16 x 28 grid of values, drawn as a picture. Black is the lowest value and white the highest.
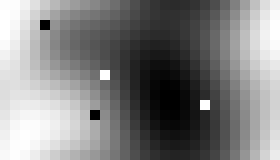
Overall the values sit about 50% of the way up the scale. Four lone cells stand out: two far higher and two far lower than their neighbours. The ninth with the lowest average is the centre.
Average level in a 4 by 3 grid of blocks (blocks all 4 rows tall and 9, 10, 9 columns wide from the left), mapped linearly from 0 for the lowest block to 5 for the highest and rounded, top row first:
413 | 303 | 502 | 512
